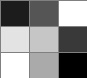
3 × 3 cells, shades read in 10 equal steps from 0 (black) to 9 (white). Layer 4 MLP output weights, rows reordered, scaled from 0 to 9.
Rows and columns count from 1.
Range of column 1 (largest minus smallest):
8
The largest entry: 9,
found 2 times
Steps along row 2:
down down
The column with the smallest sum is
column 3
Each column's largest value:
9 7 9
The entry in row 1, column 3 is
9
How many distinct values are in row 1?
3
